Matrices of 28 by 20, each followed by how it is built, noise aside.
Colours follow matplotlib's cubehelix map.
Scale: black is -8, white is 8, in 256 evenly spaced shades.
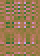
low rank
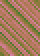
Toeplitz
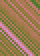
Toeplitz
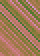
Toeplitz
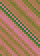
Toeplitz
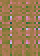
low rank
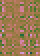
low rank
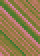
Toeplitz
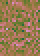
low rank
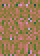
low rank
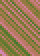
Toeplitz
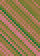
Toeplitz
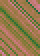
Toeplitz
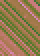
Toeplitz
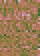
low rank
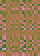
low rank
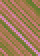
Toeplitz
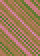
Toeplitz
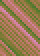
Toeplitz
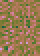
low rank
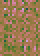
low rank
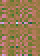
low rank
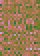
low rank
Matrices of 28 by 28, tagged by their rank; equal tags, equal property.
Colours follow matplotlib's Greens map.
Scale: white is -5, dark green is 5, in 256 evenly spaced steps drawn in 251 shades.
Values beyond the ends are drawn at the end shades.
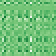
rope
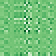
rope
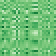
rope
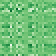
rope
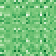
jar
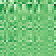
rope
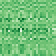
jar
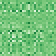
jar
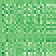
jar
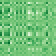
rope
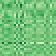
rope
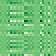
rope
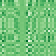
rope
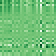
rope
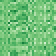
jar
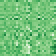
jar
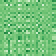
jar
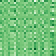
rope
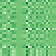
rope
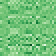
jar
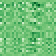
jar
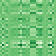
rope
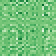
jar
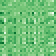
jar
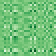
rope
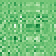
jar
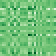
rope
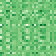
jar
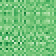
jar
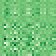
jar
